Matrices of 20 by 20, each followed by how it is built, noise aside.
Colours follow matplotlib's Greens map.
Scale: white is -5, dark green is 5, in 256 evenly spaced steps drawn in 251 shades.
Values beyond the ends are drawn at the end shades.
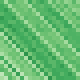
Toeplitz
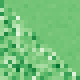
lower triangular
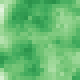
smooth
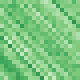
Toeplitz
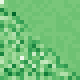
lower triangular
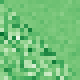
lower triangular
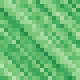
Toeplitz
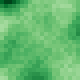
smooth
